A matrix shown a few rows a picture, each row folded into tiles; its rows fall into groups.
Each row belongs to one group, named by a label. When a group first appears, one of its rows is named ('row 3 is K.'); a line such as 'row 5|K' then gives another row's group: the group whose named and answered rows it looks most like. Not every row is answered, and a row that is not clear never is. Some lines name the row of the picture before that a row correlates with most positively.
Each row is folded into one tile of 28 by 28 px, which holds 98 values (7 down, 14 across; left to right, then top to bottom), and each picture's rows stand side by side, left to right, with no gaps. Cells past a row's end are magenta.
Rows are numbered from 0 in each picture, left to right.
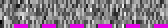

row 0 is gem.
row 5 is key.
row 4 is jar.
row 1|key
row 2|key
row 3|key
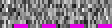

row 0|key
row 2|jar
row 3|key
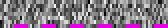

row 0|gem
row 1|jar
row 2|gem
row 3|gem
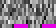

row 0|key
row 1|key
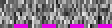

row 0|gem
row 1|gem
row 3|gem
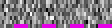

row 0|gem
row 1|gem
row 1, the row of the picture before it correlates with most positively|0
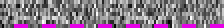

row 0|jar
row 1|jar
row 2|gem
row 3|jar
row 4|jar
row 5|key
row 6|gem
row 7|key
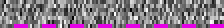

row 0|gem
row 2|key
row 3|gem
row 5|gem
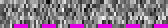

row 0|jar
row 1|key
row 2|key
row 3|jar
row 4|gem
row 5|key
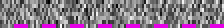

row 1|key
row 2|gem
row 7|gem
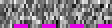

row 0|jar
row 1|gem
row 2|gem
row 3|jar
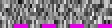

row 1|key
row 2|key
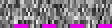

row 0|jar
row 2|jar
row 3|key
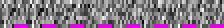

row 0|key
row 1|key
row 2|jar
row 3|jar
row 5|gem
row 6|jar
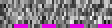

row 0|jar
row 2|jar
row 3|jar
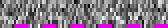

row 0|key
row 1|jar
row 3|jar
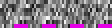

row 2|key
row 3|jar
